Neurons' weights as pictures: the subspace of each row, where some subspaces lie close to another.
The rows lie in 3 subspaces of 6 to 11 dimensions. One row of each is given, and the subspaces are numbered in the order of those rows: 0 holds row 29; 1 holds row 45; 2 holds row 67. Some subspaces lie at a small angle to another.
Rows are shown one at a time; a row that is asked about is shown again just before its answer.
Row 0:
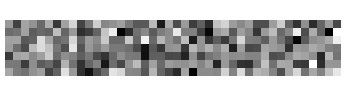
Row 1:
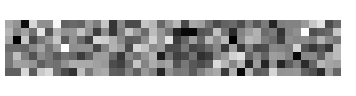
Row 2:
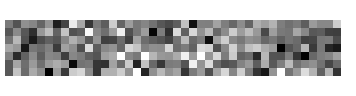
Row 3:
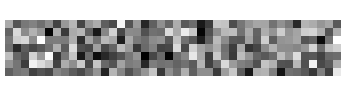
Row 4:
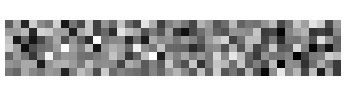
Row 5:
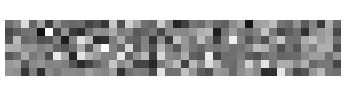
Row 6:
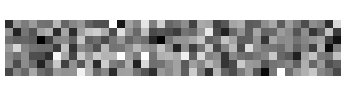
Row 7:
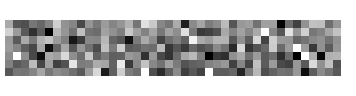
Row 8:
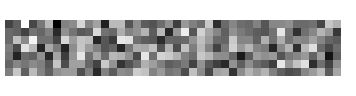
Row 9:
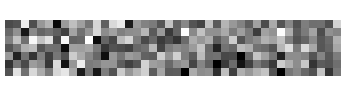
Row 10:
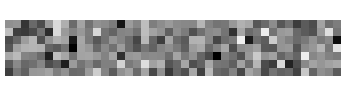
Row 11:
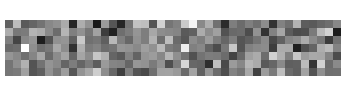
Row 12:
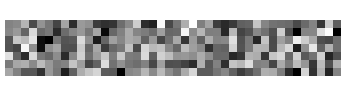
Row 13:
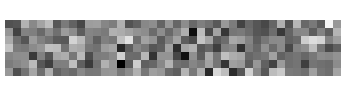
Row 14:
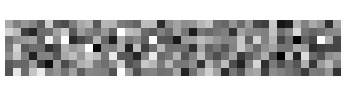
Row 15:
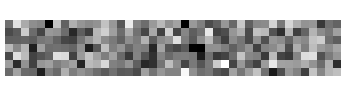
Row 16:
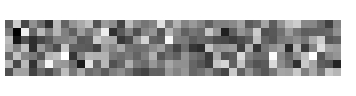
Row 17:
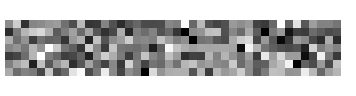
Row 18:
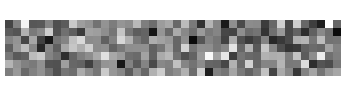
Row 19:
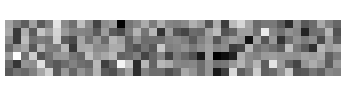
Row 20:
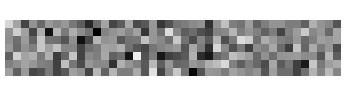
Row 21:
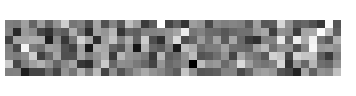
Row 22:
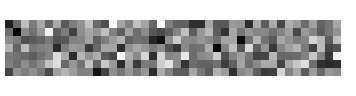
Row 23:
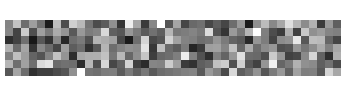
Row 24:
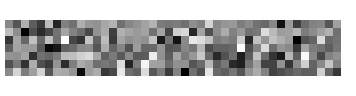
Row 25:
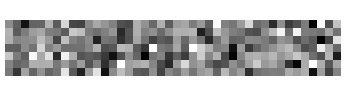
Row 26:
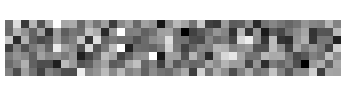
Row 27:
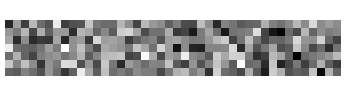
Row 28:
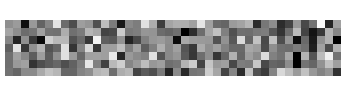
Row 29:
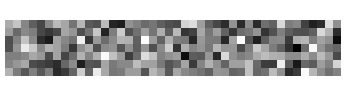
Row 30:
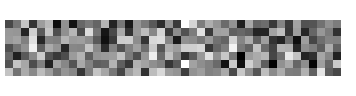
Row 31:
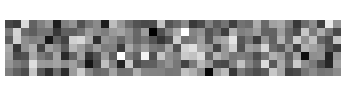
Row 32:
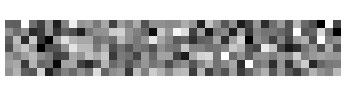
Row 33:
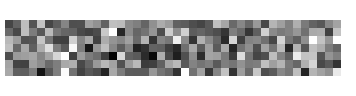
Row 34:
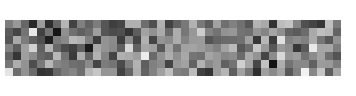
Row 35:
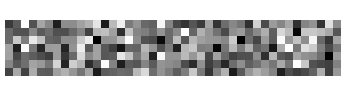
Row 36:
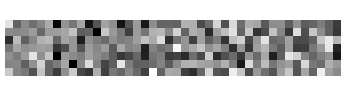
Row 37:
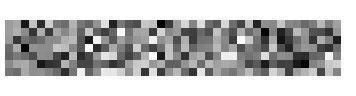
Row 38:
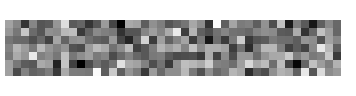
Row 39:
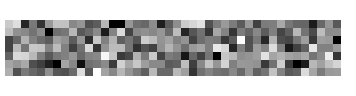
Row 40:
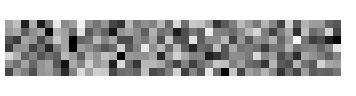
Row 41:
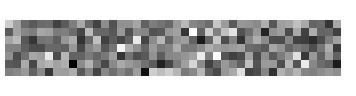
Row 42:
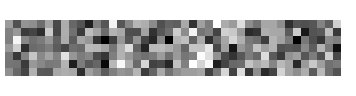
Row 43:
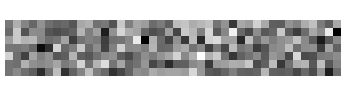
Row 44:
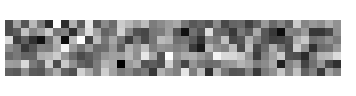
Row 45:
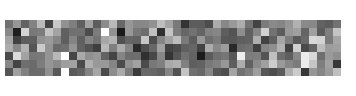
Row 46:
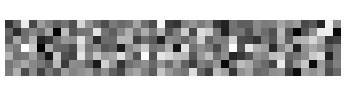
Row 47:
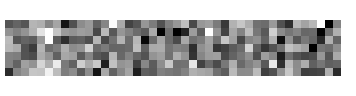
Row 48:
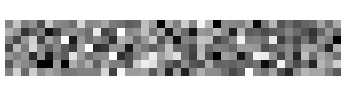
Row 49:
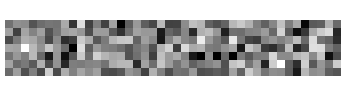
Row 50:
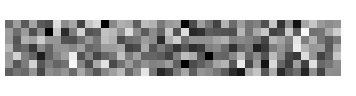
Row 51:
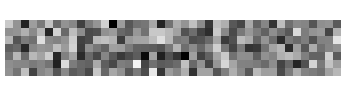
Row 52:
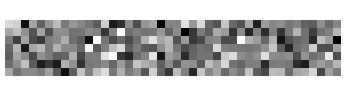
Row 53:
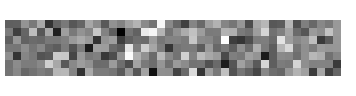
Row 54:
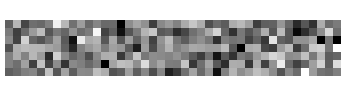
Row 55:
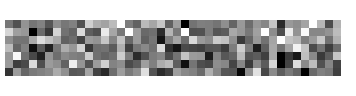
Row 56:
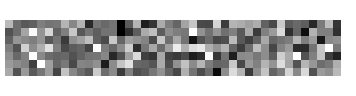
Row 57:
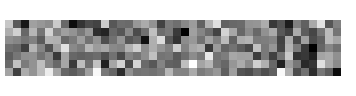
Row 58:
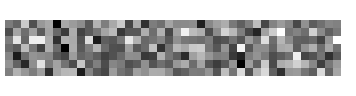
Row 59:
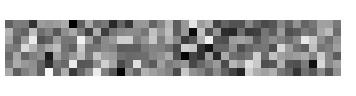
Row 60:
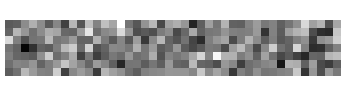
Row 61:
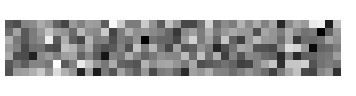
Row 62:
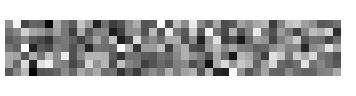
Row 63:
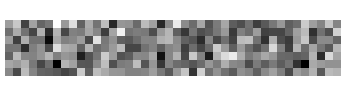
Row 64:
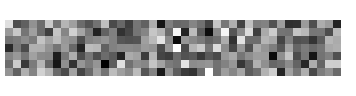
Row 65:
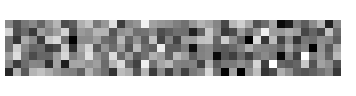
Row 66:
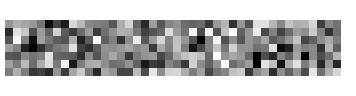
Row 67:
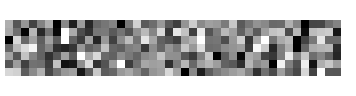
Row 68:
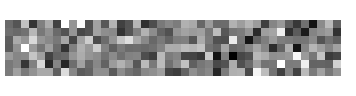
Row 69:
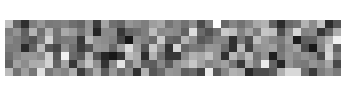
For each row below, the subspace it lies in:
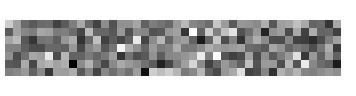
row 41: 1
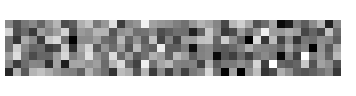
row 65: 2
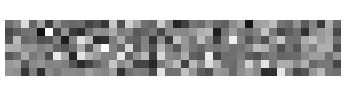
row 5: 1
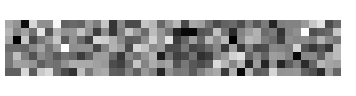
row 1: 1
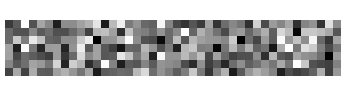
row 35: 0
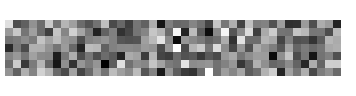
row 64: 1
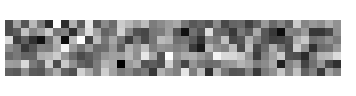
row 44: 2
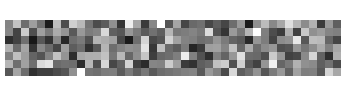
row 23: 1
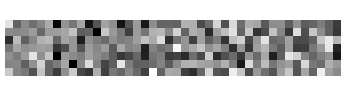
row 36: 2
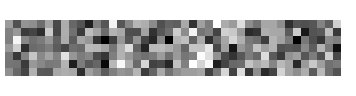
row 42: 1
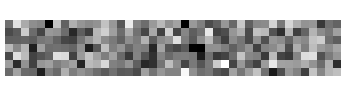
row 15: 1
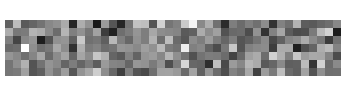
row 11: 1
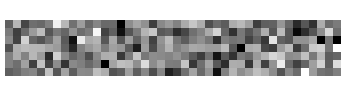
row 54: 2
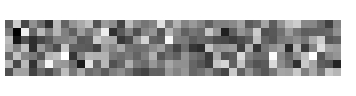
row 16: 1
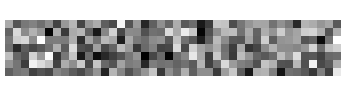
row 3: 1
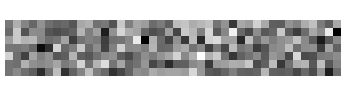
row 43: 1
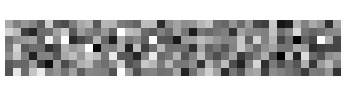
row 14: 2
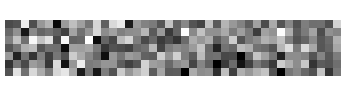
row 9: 0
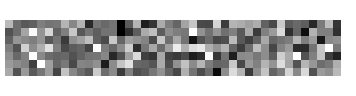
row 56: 2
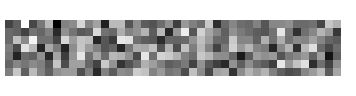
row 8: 0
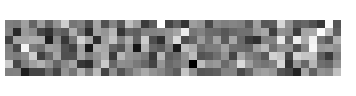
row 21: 0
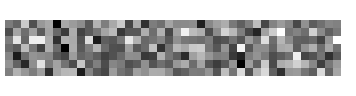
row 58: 0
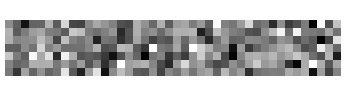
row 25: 1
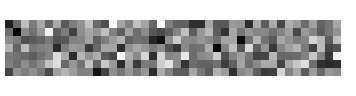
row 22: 1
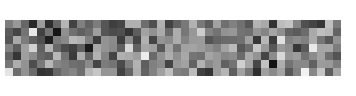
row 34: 2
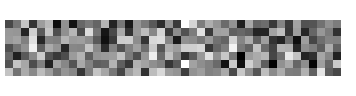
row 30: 1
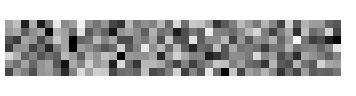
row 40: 1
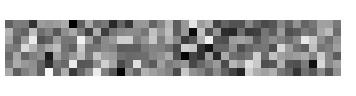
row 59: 1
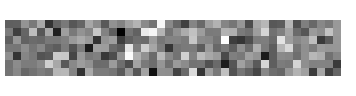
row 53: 2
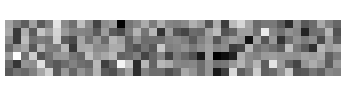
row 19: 2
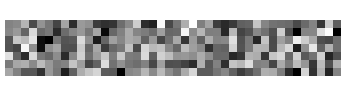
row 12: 1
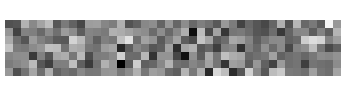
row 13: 1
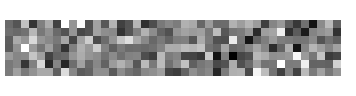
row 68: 2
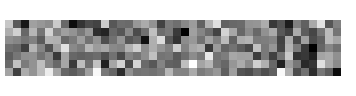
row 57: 1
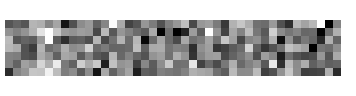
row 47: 2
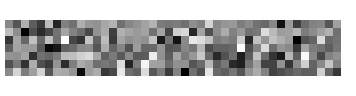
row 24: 2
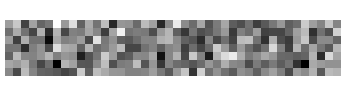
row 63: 2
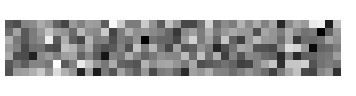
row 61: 0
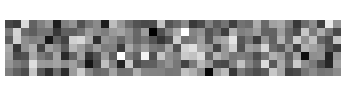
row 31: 1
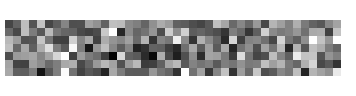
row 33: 1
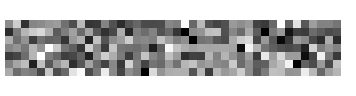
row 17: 2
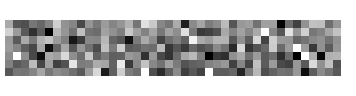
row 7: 2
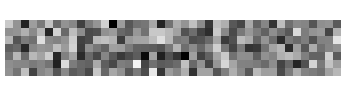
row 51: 1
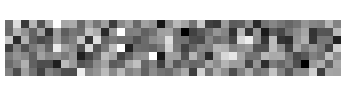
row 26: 2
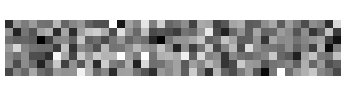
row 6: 1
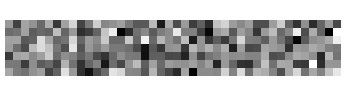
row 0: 1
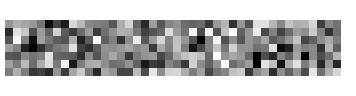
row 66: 1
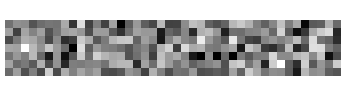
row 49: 2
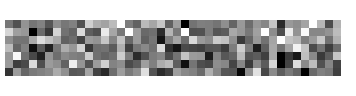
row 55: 2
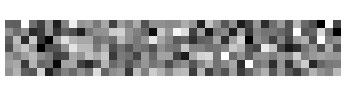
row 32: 2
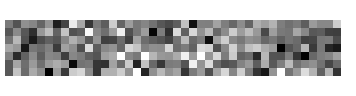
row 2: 1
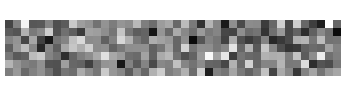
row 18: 2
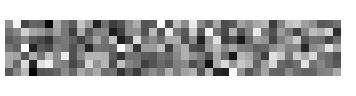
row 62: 1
